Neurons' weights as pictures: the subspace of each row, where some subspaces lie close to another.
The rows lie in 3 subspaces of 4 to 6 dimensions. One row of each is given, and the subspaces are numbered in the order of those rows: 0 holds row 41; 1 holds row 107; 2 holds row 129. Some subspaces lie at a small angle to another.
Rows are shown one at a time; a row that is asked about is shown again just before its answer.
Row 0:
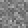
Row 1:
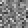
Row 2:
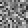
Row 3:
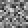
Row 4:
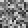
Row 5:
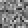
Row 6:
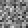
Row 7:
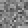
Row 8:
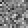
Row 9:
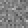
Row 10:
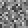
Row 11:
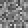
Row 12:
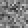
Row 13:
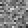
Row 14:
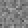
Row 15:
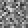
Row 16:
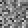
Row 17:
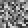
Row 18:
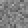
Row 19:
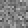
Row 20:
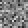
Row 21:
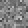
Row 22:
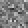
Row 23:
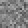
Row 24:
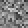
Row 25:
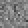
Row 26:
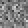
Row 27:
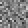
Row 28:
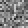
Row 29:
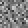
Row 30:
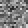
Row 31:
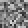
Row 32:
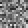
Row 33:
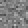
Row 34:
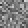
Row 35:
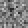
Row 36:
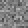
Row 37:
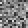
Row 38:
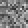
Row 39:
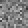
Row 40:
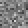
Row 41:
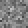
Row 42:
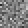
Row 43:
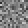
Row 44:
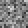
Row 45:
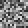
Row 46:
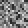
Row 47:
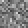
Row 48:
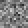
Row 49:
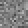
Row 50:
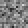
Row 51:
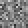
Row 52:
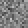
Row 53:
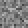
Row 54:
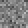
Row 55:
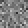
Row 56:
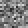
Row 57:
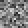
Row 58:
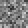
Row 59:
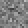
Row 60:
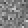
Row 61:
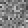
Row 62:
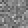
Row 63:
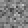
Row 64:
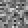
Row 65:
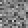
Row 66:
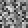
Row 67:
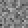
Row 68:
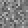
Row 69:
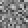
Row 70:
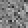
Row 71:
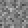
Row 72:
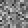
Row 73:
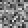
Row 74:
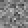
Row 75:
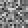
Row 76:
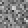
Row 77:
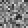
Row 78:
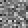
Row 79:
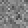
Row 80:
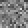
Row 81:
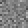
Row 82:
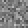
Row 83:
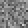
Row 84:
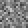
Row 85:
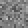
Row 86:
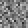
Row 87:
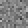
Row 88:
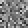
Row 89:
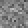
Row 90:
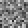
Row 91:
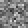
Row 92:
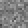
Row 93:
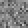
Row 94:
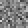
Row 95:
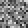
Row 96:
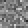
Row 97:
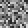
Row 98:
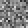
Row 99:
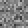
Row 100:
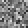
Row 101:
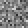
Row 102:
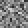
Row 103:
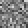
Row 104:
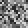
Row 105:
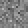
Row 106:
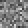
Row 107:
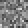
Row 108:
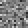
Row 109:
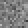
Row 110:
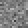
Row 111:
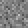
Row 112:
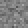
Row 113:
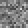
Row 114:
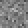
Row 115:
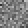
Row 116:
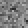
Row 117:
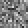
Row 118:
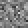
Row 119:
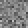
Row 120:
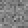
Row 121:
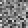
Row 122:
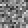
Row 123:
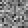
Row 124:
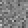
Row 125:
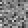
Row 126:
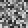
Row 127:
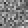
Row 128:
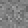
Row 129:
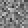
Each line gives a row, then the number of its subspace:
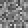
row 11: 2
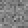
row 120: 1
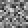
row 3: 2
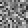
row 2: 2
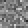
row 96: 1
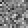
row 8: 0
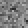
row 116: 2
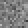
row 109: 2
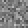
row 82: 1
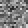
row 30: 2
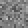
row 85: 2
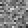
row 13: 2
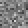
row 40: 2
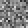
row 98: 2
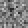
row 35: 0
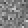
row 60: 2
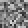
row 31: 0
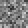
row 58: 0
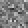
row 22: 2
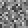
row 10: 2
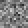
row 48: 1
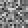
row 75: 2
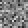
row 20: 1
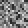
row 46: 0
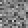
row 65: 1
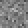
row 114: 0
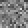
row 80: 0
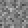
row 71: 1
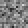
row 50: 1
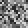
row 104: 0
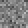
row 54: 1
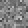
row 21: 0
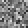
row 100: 1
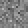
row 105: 2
